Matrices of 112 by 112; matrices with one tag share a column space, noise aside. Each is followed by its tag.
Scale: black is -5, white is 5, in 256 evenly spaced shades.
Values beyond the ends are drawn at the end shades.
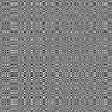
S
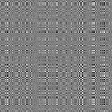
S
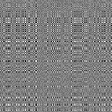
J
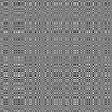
S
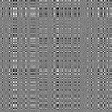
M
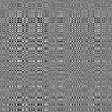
J
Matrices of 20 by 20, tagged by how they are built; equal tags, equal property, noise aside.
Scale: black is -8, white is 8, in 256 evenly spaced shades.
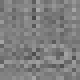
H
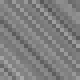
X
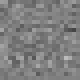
H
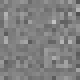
H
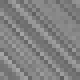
X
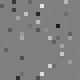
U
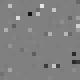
U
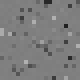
U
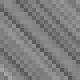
X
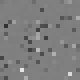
U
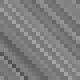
X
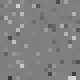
U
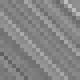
X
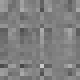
H
